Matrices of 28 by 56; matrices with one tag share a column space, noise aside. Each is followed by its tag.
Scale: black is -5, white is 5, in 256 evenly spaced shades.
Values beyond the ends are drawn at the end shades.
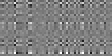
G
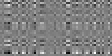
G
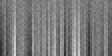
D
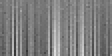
D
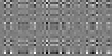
G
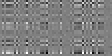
G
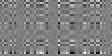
G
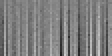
D
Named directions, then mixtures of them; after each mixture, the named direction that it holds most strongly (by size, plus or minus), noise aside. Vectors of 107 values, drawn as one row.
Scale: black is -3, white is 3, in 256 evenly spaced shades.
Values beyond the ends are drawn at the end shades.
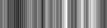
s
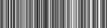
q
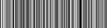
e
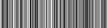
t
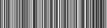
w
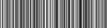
e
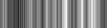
s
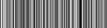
e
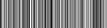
t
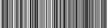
t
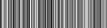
t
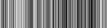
s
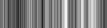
s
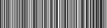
w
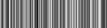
q
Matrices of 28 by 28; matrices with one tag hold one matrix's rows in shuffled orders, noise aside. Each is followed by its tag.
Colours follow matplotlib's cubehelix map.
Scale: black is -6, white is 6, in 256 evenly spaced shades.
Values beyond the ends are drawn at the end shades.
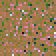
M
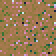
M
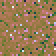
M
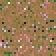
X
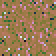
X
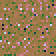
X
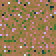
X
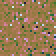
M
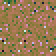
X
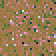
M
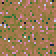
X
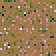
X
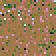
X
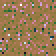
X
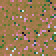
M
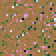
M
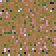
X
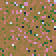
M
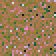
M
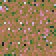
X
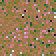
M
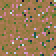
M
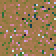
M
